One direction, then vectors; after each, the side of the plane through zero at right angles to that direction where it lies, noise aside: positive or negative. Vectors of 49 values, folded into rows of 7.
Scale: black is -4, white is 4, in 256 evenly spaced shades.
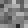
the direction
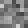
negative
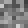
negative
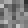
negative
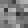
negative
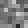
positive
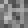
negative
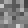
negative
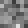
negative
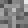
positive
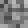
positive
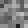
positive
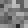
positive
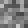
negative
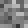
positive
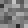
positive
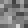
negative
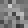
positive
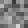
negative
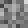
positive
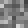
negative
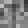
negative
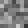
negative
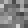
negative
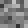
positive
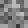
positive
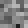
positive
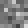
positive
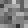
positive
